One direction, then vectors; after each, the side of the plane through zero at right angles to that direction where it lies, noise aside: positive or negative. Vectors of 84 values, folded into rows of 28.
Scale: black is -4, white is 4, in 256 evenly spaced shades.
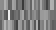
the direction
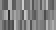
negative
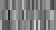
negative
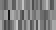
negative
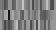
negative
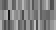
negative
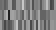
negative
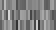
positive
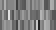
positive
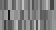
negative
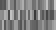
negative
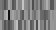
negative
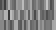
negative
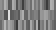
positive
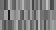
negative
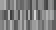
positive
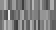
positive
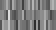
positive
